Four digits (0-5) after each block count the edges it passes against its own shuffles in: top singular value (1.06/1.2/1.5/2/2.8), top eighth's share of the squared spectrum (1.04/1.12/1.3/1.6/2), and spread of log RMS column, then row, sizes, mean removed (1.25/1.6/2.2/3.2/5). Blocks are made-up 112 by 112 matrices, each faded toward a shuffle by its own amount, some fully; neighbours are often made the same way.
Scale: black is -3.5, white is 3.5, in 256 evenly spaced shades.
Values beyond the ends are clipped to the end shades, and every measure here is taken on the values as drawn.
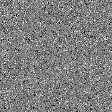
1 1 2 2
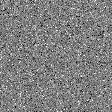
0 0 0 1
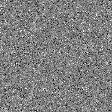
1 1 1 1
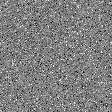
0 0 0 0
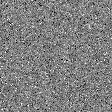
0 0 0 0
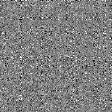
1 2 3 3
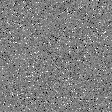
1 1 0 0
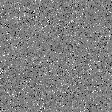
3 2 0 0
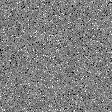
1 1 0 0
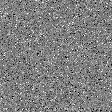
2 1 0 0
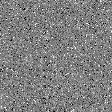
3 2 0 1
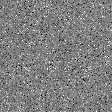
0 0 0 0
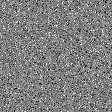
1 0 0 0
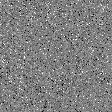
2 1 0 0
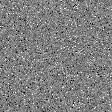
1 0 0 0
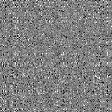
4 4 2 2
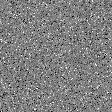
0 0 0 0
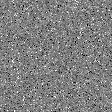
0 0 0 0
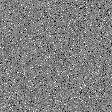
0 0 1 0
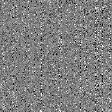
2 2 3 0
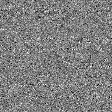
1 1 0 2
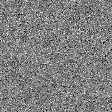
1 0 0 2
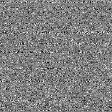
1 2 0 4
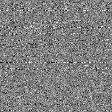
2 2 0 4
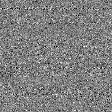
1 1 0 3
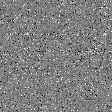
1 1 0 1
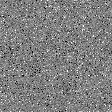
0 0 0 1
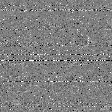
3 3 0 3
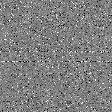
2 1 0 2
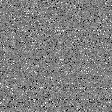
1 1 0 2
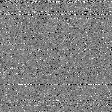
2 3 0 3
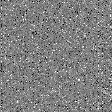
1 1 2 0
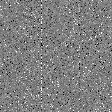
2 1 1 0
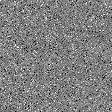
0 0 1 0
